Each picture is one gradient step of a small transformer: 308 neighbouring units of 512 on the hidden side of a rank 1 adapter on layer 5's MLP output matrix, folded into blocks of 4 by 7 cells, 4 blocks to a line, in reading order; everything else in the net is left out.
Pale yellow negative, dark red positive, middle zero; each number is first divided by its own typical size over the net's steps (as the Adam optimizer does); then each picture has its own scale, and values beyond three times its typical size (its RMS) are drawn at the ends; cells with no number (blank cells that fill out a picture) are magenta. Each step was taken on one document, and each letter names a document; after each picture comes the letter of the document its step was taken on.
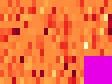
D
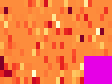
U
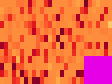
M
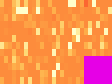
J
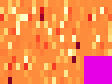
D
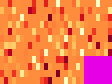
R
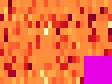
D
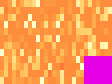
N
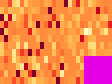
N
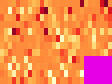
D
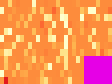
R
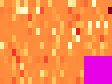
J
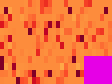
U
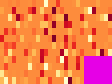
R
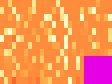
R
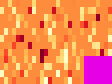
R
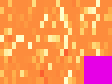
R
